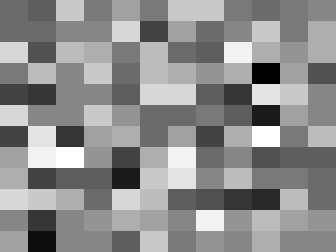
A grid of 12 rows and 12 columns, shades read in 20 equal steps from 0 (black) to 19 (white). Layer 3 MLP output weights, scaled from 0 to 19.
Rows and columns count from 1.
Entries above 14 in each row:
3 2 2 1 4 2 2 3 2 3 1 1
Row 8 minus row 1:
4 11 4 2 -7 4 3 -7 1 -2 -2 -3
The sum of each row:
126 124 142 125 121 118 131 134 116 124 136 118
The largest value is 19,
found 2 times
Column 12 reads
10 13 13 6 10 10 14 7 8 8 11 10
